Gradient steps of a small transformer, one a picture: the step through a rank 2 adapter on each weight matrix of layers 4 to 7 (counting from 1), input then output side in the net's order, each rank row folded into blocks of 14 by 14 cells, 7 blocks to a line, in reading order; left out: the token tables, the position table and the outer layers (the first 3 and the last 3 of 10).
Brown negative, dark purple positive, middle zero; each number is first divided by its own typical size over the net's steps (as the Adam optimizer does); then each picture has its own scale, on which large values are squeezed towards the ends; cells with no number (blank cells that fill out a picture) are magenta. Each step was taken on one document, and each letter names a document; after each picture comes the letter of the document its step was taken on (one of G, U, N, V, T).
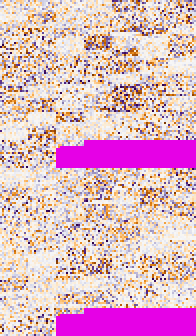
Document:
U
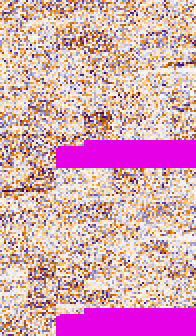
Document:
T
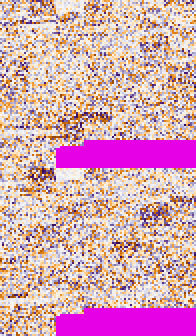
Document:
T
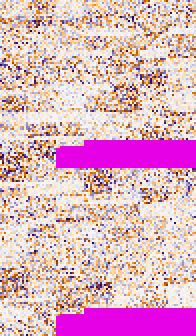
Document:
U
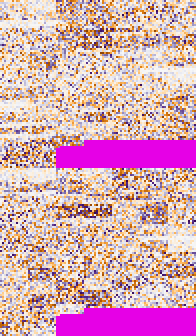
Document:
T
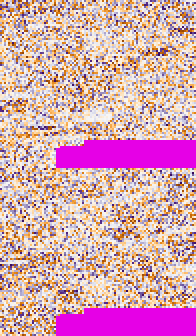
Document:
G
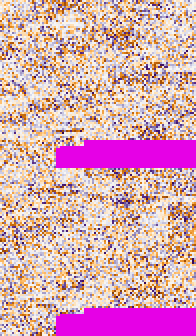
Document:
G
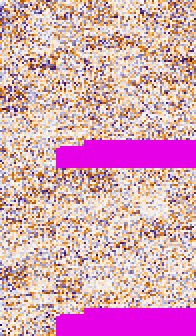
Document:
G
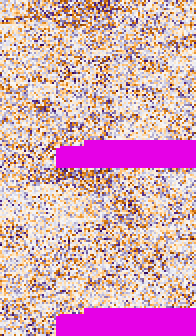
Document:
G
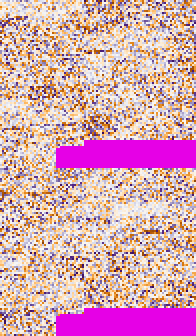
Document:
G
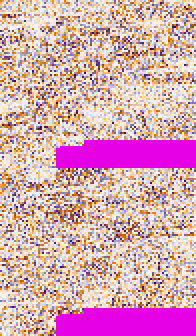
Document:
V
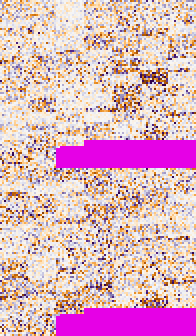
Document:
U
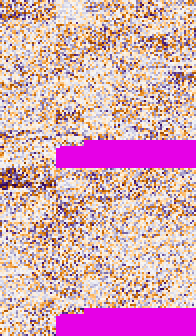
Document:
V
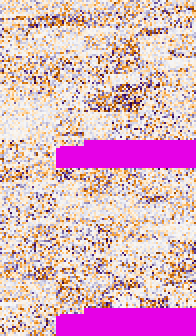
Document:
U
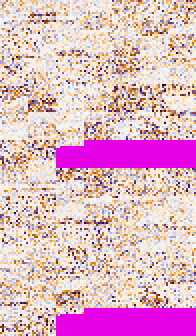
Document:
U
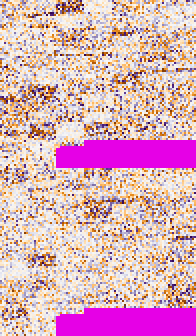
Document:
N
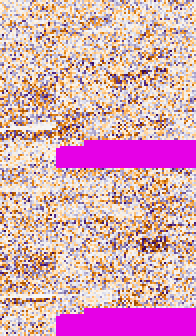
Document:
V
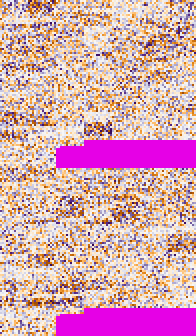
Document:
V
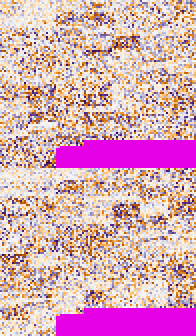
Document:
T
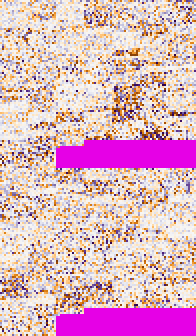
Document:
U
